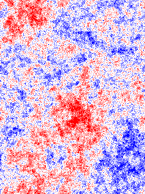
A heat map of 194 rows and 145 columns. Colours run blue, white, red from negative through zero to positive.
No row or column stands out. The histogram is bell-shaped. The halves do not mirror each other. The bottom right is the ninth with the lowest average.
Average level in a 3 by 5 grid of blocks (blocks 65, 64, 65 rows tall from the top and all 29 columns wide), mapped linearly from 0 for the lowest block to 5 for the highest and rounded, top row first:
4 4 2 2 2 | 2 3 5 4 3 | 3 4 4 2 0
